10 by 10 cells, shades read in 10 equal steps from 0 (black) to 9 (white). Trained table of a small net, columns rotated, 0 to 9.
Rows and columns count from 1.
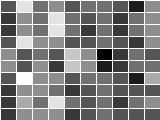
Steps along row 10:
up same same down up up down same same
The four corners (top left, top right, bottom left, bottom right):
3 5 2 3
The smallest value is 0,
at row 5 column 7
